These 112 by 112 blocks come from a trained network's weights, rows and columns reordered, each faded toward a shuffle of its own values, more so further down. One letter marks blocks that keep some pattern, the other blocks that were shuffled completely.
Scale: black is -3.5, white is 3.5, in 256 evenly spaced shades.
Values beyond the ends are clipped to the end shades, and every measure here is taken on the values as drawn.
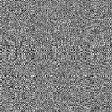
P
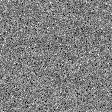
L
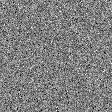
L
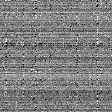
P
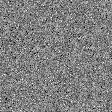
L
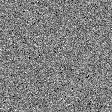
L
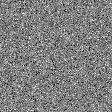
L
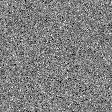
L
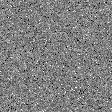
L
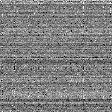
P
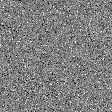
L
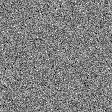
L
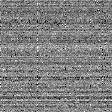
P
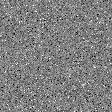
L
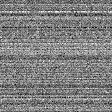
P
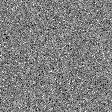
L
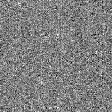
P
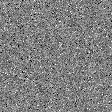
L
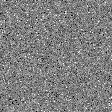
L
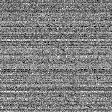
P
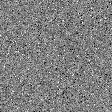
L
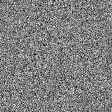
L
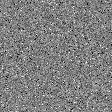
L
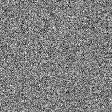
P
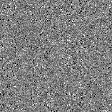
P
